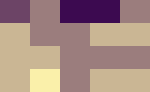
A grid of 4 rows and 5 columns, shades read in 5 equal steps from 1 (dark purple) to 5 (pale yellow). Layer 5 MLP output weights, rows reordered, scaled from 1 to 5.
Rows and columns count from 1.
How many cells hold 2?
1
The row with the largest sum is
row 4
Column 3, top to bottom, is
1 3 3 3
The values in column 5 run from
3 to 4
